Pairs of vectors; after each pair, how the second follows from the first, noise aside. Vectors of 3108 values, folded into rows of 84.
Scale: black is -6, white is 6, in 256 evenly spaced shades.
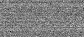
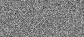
shuffled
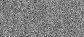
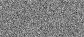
shuffled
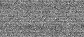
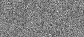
shuffled
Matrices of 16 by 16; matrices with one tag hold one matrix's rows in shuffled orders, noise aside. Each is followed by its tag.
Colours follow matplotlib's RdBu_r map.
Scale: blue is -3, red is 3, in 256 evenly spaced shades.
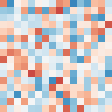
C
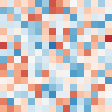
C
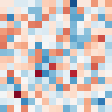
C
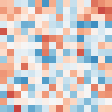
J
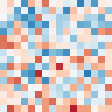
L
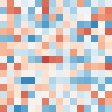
J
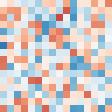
C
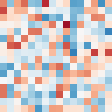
C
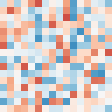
C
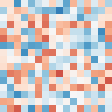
L
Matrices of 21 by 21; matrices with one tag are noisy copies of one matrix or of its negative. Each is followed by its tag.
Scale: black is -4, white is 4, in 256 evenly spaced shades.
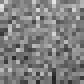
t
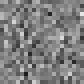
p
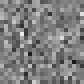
p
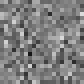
p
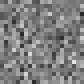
p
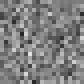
p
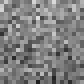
t
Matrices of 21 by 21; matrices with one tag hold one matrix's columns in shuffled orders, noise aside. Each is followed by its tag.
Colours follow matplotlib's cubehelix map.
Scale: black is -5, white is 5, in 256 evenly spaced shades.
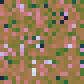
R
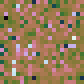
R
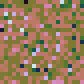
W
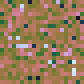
R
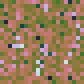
R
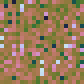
R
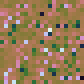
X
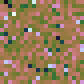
W
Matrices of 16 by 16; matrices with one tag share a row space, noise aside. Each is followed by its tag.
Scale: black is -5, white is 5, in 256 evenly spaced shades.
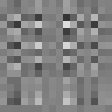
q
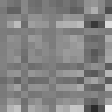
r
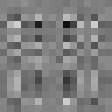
q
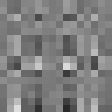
q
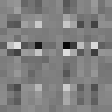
q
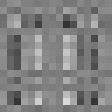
q
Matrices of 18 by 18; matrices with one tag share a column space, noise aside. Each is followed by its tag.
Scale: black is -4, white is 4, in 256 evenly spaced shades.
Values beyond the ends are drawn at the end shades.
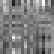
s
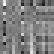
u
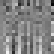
u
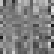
s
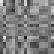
s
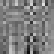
u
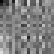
s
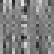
s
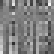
u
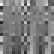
u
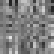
s
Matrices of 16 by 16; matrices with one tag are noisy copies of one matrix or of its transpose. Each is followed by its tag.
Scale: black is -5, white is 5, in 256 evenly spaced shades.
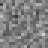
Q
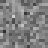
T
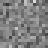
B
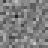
Q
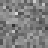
T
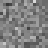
B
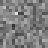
T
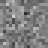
T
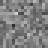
T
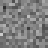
B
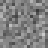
Q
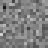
B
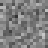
Q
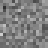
B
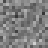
Q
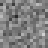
Q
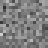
B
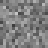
T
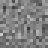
B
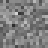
T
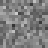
T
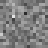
T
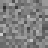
B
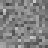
B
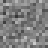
Q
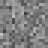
T
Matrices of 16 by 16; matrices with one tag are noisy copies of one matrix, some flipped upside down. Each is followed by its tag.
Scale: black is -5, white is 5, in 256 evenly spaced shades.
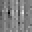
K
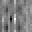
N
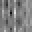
N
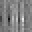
K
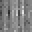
K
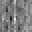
N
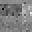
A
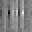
K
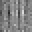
K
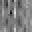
N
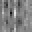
N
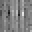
K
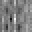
N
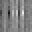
K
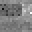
A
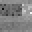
A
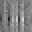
K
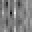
N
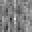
N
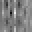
N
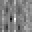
N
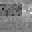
A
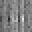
K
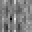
N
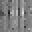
K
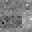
A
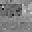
A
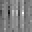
K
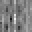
N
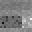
A
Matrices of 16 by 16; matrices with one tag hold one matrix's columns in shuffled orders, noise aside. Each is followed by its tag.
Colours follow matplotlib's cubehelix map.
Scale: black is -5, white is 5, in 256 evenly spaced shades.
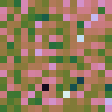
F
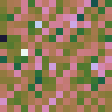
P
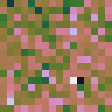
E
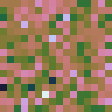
F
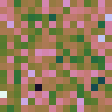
F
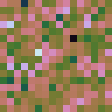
P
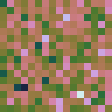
F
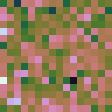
E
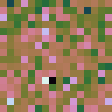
E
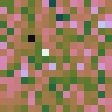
P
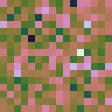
P
